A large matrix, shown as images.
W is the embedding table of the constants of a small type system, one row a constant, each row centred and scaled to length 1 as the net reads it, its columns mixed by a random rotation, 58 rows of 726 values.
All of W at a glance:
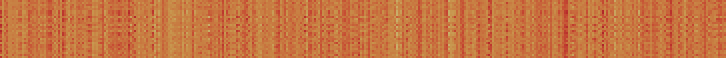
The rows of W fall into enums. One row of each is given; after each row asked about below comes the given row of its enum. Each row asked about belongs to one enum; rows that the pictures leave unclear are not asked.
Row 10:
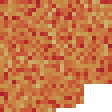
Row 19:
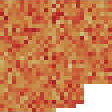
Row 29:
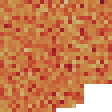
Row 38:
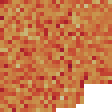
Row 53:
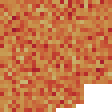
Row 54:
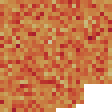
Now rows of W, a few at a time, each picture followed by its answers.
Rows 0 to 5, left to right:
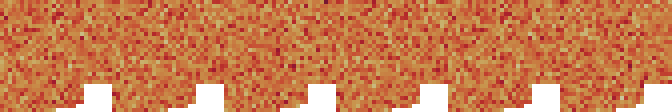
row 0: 19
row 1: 10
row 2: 29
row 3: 10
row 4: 19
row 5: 38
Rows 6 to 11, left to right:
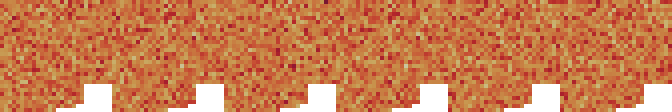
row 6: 53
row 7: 19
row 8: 29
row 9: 19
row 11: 10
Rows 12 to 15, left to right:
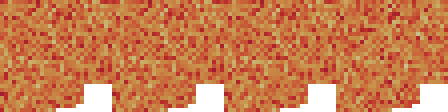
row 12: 10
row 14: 10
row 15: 19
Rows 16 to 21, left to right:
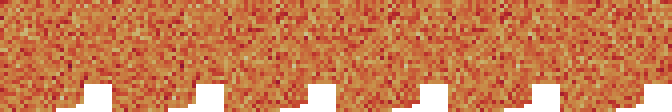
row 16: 38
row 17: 38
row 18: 19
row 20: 19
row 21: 10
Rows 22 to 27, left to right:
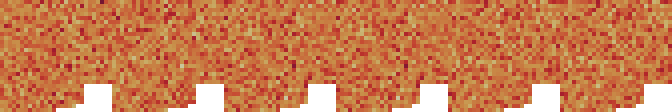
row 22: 29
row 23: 19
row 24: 38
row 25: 38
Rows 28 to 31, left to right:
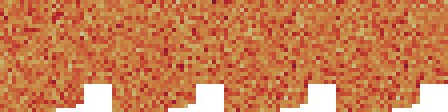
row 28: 19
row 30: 38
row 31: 38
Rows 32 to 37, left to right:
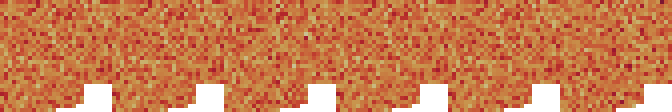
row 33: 10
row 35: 10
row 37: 29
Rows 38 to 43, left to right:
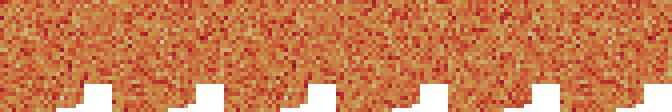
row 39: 54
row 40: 38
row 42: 19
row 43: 54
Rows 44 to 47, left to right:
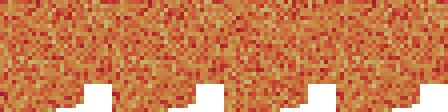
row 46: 53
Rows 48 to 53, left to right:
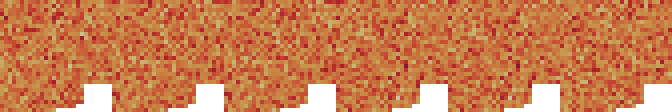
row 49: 10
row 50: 10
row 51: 38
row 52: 38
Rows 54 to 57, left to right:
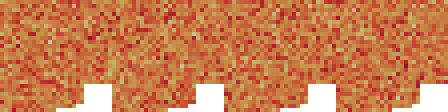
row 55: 19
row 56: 10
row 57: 38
